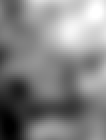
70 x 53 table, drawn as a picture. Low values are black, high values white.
Ninth with the highest average: top right. Odd rows or columns: none. Ninth with the lowest average: bottom left. Lone odd cells: none. Slope: up to the top right. Grain: smooth.
